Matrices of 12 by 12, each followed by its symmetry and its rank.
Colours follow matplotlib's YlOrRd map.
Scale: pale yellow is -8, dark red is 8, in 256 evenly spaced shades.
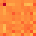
symmetric, rank two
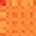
symmetric, rank two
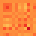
symmetric, rank two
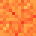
symmetric, full rank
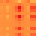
neither, rank one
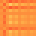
neither, rank one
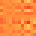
neither, rank two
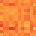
neither, rank two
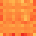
neither, rank two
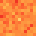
symmetric, full rank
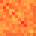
symmetric, full rank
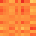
neither, rank one
